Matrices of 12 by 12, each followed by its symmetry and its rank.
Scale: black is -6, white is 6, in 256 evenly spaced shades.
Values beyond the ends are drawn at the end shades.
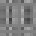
neither, rank one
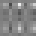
neither, rank one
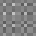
symmetric, rank one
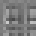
neither, rank two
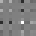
symmetric, rank one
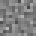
antisymmetric, full rank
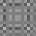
symmetric, rank one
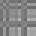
symmetric, rank one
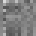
neither, rank two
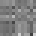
neither, rank two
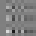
neither, rank one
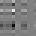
neither, rank one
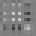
symmetric, rank one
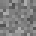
antisymmetric, full rank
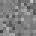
antisymmetric, full rank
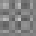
symmetric, rank one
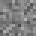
antisymmetric, full rank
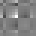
symmetric, rank one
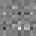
neither, rank two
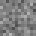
antisymmetric, full rank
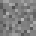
antisymmetric, full rank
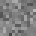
antisymmetric, full rank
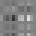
neither, rank one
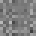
neither, rank two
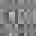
neither, rank two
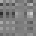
neither, rank one
